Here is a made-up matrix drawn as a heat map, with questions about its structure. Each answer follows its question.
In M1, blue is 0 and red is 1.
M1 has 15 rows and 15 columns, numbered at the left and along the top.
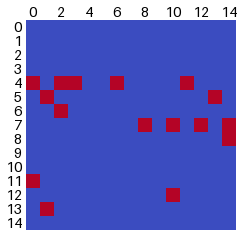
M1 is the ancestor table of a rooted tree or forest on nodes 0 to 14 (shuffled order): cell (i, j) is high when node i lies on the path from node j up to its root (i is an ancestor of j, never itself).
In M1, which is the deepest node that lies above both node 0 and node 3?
4
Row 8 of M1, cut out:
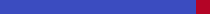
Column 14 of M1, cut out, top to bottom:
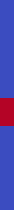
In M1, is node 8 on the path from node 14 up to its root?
yes
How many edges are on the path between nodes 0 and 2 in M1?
4
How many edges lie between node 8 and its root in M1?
1
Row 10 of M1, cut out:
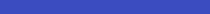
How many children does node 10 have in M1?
0
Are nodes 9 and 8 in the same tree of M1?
no
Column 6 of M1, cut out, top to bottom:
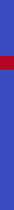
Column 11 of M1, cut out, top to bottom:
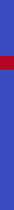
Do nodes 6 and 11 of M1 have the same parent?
yes
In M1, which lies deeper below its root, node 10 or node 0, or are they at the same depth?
the same depth
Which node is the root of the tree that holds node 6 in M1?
4
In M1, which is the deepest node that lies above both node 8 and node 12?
7
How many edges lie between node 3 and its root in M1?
1
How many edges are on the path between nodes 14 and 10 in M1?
4
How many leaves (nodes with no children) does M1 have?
7
